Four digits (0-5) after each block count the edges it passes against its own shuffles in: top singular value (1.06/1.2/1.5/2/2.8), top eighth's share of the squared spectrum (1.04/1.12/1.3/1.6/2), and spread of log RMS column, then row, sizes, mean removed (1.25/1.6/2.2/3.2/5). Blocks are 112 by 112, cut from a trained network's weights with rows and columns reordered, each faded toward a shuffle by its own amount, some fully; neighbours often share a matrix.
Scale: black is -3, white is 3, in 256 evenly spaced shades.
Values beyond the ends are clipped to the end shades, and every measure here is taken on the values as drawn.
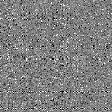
4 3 2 2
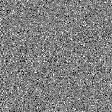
3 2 1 1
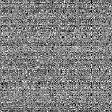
4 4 3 2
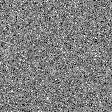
0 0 0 0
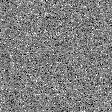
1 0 0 0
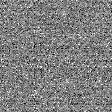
3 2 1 1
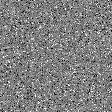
1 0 0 0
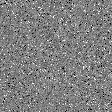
0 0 0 0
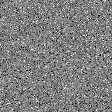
1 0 0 0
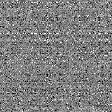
4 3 2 2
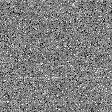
2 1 0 0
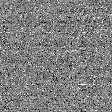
3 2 0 1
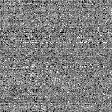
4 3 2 2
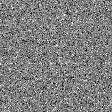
2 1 0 0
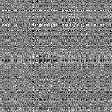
5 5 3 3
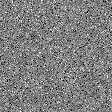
0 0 0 0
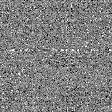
3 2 1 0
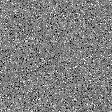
2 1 0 0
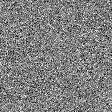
0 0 0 0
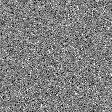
0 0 0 0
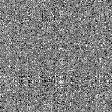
3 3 1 2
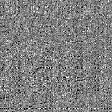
4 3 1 3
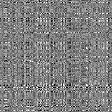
5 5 3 4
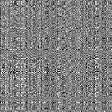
5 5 3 4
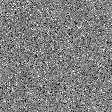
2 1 0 0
